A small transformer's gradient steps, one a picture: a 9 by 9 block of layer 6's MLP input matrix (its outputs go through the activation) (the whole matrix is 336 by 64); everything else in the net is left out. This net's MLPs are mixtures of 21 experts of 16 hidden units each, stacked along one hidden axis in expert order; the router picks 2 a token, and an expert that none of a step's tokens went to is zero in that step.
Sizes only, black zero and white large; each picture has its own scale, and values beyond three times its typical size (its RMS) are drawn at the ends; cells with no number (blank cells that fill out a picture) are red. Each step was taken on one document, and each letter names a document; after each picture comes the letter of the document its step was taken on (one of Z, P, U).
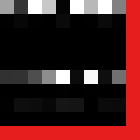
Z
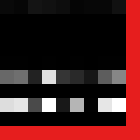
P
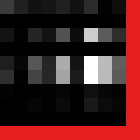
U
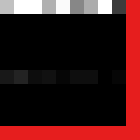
Z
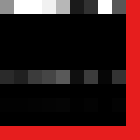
Z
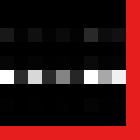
U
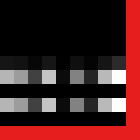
P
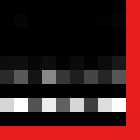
P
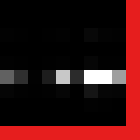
U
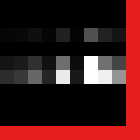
U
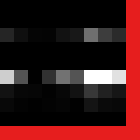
U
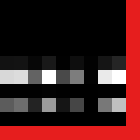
P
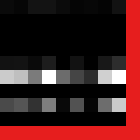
P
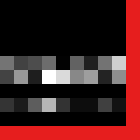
P
